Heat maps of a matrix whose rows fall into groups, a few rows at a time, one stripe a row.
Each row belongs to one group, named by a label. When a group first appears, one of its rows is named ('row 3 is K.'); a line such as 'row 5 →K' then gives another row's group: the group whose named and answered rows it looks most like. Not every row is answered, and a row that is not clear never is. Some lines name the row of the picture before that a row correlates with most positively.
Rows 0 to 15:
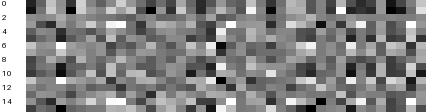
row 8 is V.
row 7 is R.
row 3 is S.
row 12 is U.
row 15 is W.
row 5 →W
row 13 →V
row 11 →R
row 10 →W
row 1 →V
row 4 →W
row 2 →R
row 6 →R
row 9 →W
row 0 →V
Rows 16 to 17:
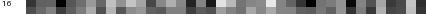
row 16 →W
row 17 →W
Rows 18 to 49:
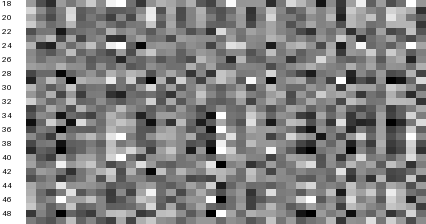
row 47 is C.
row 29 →V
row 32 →C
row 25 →C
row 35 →V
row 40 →S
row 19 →C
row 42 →V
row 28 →W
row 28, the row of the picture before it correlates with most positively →16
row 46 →R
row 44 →R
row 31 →U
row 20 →C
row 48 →W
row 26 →U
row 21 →C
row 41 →R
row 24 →S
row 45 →C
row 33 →V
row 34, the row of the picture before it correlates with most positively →16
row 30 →C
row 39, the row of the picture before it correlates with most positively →16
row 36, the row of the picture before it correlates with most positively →16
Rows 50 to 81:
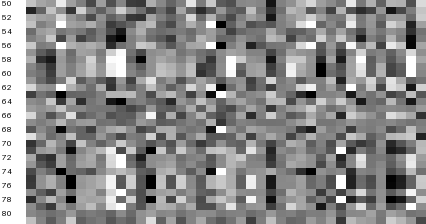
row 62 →R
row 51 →V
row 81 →C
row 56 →R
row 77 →S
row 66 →C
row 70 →V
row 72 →S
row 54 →U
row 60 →S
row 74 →W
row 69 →C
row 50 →R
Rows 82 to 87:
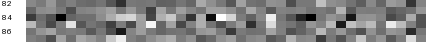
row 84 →W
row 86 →U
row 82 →U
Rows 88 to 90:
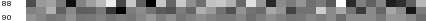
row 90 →C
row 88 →V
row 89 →U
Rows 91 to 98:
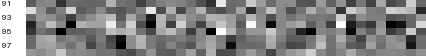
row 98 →R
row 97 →U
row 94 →V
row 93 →V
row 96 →U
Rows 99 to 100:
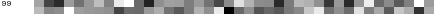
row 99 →S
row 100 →R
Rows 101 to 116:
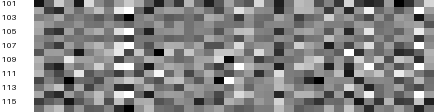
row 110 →S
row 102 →S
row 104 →C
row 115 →W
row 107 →S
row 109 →R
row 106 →U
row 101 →V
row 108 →V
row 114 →S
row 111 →C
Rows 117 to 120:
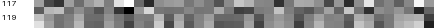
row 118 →U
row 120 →C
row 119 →C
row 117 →S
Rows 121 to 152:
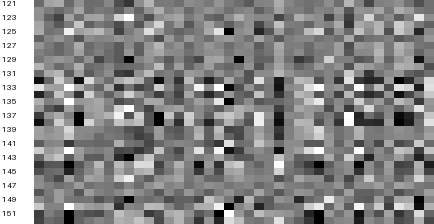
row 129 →U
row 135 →R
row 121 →U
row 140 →R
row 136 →S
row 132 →V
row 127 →C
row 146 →S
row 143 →U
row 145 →W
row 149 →U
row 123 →S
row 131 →U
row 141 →W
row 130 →C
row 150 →R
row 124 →C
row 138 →V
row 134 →V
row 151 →W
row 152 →W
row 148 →V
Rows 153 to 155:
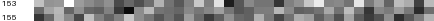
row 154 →U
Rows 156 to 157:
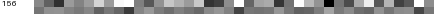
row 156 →S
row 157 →U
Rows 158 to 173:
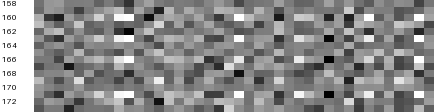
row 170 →C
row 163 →S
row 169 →C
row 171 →S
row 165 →C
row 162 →U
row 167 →W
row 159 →V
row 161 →C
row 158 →U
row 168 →U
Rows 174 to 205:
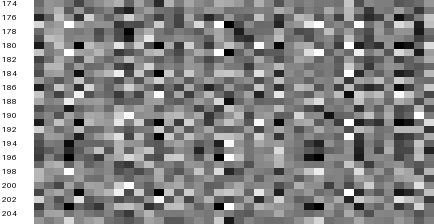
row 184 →V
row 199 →C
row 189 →W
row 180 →V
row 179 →U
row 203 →W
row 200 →S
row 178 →U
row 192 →C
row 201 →V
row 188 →R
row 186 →V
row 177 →R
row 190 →S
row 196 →W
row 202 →C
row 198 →R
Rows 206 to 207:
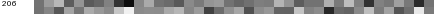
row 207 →S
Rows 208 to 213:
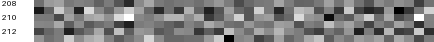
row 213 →R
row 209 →V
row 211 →U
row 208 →U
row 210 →S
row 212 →W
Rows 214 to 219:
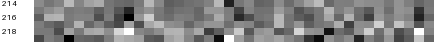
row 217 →C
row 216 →U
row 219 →W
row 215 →U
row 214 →R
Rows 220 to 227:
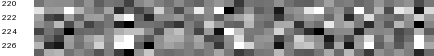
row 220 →U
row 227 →U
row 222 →S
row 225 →S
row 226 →S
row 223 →U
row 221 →R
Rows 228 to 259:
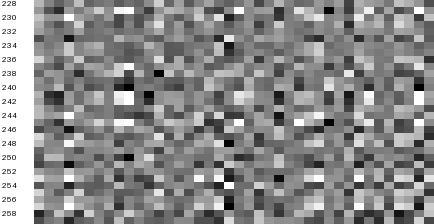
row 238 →V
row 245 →S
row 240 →U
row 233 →W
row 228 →C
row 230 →R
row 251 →W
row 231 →C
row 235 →R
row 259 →W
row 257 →R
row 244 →R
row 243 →C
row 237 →S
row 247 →C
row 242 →S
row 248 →R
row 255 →C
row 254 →W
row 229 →S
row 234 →R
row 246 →W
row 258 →V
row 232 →C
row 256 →R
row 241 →S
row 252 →R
